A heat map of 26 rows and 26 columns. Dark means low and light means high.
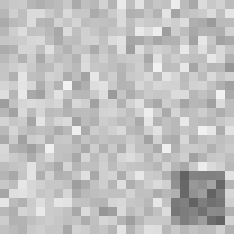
The values are skewed, with a long tail toward low values. An odd patch, lower than its surroundings, sits in the bottom right. The halves do not mirror each other. The ninth with the lowest average is the bottom right.
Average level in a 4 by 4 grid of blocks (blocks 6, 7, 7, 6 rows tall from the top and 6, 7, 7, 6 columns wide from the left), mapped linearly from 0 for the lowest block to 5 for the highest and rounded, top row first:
5454
5554
4444
5440
